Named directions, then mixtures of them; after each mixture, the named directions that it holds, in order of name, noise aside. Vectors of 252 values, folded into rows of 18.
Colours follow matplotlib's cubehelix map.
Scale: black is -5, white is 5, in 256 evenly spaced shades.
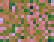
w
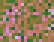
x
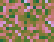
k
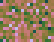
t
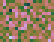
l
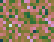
k, t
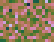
k, l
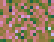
l, w, x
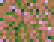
t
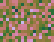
l, t, x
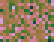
w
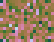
t, w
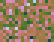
l, t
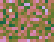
k, l, x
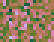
l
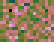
k, l, x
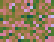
k, w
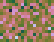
l, w, x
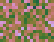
k
